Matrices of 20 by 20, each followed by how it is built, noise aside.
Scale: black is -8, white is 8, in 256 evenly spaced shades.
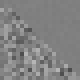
lower triangular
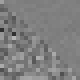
lower triangular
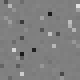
sparse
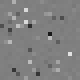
sparse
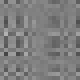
low rank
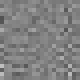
low rank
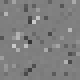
sparse
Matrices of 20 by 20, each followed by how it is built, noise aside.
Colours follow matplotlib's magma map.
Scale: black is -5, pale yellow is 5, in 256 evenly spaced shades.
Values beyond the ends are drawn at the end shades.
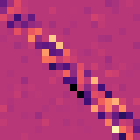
banded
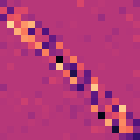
banded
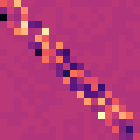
banded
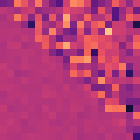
upper triangular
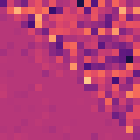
upper triangular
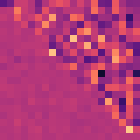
upper triangular
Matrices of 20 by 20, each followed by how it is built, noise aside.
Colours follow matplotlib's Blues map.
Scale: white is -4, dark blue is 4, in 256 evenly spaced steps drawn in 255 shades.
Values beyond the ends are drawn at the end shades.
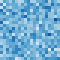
noise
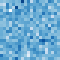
noise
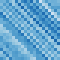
Toeplitz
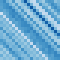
Toeplitz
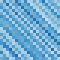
Toeplitz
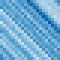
Toeplitz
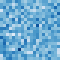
noise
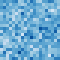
noise
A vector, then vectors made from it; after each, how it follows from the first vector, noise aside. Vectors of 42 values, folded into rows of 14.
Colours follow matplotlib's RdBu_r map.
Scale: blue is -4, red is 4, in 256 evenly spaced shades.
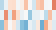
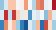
scaled up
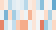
negated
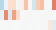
partly zeroed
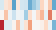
reversed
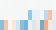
partly zeroed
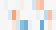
partly zeroed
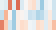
wrapped around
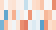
sign-scrambled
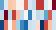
scaled up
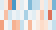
reversed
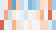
reversed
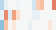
partly zeroed
